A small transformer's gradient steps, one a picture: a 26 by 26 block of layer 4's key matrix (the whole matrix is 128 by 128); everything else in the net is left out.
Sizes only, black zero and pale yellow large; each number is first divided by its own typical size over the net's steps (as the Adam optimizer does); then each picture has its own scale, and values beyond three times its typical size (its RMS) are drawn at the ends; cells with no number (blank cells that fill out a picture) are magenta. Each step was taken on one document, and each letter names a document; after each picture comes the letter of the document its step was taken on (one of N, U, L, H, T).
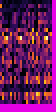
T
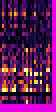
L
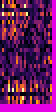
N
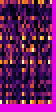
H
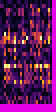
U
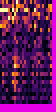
N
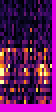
L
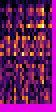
U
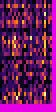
U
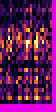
U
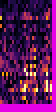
L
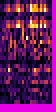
U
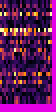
N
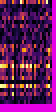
H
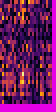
H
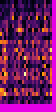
T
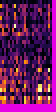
N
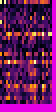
H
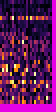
L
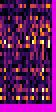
U
